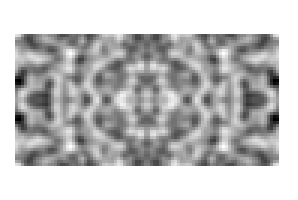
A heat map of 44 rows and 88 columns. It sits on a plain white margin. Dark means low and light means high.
The field is mottled with small blotches. There are no lone odd cells. Its left and right halves mirror each other, and so do its top and bottom. The centre is the ninth with the highest average.
